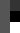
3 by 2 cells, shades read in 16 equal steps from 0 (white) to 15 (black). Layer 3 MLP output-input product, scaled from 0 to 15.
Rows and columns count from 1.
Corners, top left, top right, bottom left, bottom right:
10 12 10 0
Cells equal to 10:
3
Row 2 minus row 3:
0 15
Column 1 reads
10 10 10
